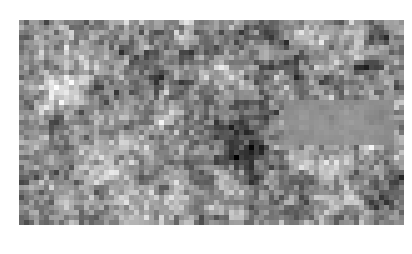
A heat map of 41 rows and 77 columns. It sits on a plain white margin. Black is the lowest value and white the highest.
There is no seam. The halves do not mirror each other. An odd patch, calmer than its surroundings, sits in the middle right. The values follow a bell shape. The texture is blotchy. No single row or column stands out from its neighbours. The middle right is the calmest part. No overall slope runs across the table. The ninth with the lowest average is the centre.
